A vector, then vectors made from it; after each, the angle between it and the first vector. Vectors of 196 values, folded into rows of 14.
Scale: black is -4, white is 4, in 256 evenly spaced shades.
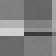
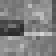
nearly opposite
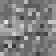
partly aligned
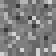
orthogonal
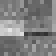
nearly parallel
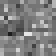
partly opposed
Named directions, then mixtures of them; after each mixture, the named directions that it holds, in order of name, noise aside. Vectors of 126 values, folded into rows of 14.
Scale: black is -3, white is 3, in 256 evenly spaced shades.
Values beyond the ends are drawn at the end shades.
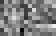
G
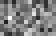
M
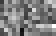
G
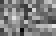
G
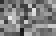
G, M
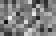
M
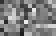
G, M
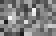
G, M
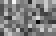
G, M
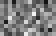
M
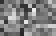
G, M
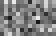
G, M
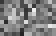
G, M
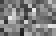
G, M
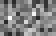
M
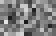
G, M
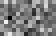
M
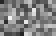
G, M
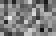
M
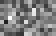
G, M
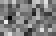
M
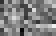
G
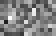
G, M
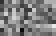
G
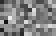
G, M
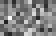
M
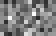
M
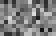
M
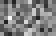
M
